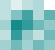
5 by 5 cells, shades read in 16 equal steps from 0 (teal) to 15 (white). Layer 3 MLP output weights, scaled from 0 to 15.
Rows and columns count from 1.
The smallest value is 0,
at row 3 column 2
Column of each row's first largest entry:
5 1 1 1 1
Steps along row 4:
down up up down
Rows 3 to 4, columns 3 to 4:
2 6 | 8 11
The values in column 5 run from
5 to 15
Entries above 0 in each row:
5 5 4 5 5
